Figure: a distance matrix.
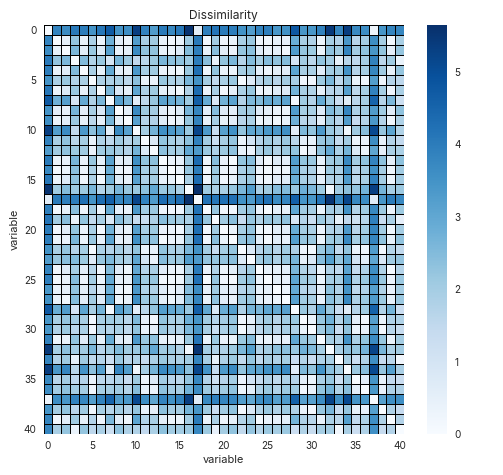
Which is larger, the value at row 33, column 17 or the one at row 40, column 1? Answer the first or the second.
the first
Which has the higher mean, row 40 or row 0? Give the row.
0
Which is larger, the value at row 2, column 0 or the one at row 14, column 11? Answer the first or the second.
the first
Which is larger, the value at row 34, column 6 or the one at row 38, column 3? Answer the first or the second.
the first
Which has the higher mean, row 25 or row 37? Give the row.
37
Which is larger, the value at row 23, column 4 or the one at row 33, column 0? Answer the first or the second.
the second
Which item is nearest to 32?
16
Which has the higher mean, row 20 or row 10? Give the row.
10
